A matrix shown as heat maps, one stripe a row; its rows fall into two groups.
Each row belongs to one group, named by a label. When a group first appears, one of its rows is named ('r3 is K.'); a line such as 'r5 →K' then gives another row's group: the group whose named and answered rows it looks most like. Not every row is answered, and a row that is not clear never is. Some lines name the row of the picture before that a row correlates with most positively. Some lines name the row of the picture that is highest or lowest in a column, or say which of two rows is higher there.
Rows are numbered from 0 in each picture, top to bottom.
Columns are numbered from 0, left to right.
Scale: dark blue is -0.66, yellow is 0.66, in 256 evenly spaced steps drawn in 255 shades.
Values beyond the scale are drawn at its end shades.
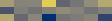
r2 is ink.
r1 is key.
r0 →key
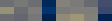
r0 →ink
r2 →ink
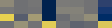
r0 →ink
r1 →ink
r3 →key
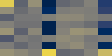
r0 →ink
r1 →ink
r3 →ink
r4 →ink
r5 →key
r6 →ink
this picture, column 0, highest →0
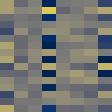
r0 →ink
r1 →key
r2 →ink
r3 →key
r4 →key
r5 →ink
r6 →ink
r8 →ink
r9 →key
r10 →ink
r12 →ink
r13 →key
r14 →key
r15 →ink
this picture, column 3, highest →1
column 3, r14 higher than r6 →Yes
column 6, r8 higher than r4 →Yes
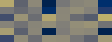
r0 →ink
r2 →key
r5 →key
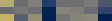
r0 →ink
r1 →ink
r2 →ink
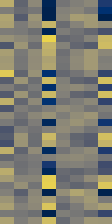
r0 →ink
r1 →ink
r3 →key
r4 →ink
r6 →key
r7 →key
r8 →key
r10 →ink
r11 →key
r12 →ink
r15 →key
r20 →key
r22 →key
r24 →ink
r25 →key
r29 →key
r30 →ink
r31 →key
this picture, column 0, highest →10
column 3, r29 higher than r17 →Yes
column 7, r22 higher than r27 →Yes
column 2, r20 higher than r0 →No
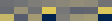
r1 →key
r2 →ink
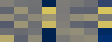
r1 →key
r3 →key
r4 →ink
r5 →ink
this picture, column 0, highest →5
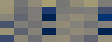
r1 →ink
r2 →ink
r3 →key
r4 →ink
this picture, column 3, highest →0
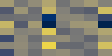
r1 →key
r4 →key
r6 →key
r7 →key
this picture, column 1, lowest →3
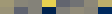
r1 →ink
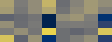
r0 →key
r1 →key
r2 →ink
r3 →ink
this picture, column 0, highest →5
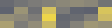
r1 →key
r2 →key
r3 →key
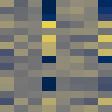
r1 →ink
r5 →key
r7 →key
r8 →ink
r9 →key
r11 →ink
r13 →key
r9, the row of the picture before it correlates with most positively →0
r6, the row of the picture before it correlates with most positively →3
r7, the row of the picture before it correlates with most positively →1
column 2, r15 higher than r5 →Yes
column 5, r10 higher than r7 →Yes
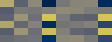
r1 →key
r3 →ink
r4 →key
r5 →ink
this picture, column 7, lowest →0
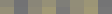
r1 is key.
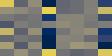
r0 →ink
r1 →key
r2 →ink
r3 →key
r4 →ink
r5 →ink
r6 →ink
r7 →key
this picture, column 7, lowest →6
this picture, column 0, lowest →3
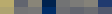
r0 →ink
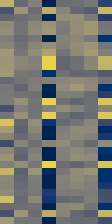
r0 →ink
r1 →key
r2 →ink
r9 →key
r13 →ink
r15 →key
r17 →ink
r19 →ink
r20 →key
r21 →ink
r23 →key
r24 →ink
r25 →ink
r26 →ink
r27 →ink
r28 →ink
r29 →ink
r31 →ink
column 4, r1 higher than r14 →Yes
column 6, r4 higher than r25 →Yes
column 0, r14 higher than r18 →No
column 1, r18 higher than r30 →No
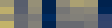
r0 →ink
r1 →ink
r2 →ink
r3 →ink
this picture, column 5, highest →0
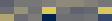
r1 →key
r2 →ink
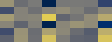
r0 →ink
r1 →key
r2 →key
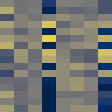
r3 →key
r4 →ink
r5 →key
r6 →ink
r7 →key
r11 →ink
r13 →ink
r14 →ink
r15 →ink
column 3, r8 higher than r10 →Yes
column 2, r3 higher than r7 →Yes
